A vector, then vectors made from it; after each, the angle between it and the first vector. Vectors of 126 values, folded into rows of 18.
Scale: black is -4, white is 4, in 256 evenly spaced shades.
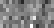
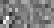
orthogonal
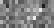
partly aligned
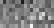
partly aligned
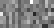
orthogonal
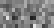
partly opposed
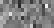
partly aligned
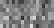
nearly parallel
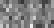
nearly parallel
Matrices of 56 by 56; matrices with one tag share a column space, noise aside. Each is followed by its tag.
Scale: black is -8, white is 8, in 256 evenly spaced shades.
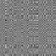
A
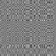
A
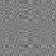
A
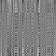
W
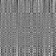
W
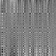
W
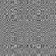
A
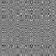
A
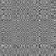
A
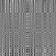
W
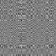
A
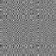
A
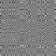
A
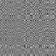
A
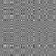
A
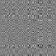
A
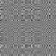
A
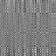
W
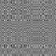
A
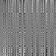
W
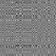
A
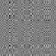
A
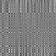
W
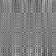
W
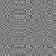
A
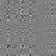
A
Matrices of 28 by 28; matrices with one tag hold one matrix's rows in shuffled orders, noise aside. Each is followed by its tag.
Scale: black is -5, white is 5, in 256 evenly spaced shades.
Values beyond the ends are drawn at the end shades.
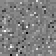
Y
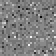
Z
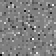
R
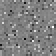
R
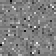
R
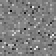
R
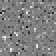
Y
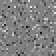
Z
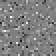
Y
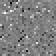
Y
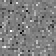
Y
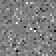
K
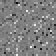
K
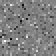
Y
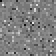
R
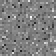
Z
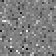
Y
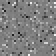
Z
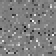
R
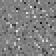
K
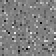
Z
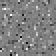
Y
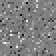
Y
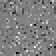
K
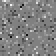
Y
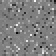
K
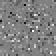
R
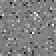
R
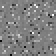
R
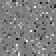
K
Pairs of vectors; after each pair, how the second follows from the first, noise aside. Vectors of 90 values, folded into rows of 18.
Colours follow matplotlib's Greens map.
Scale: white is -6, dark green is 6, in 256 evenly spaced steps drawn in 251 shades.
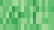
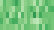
sign-scrambled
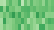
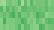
shrunk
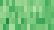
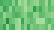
sign-scrambled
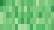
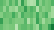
reversed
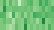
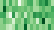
scaled up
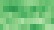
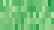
shuffled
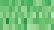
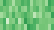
sign-scrambled
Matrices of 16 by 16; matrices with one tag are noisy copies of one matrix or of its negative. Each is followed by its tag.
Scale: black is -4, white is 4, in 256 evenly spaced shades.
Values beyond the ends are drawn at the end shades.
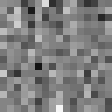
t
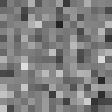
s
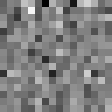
t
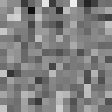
t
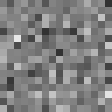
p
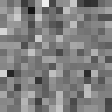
t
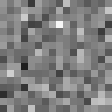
s
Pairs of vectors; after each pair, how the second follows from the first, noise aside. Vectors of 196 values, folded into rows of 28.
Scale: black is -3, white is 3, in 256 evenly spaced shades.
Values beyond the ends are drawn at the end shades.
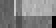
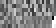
sign-scrambled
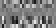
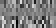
sign-scrambled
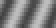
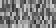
shuffled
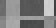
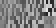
sign-scrambled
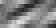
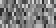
shuffled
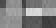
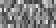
shuffled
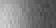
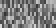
shuffled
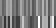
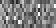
shuffled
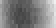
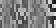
sign-scrambled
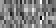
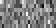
shuffled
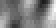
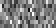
shuffled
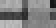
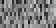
shuffled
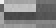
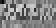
sign-scrambled
